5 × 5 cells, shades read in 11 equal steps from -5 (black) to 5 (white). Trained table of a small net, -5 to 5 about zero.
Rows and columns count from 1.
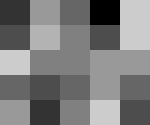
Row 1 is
-3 1 -1 -5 3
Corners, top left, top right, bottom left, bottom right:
-3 3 1 -2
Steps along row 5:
down up up down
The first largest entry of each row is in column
5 5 1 4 4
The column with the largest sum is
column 5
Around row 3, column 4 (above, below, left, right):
-2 1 0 1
